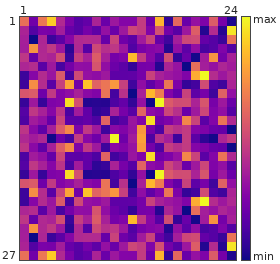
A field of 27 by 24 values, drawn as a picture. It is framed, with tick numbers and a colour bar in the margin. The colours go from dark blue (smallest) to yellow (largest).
The top and bottom halves mirror each other. On average the colour sits 30% of the way up the scale. No row or column stands out. No regular stripes run through it. There is no seam.
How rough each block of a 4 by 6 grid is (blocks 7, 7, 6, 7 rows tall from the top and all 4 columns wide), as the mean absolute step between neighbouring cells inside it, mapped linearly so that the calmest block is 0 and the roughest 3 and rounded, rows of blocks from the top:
110112 / 122311 / 121311 / 110112
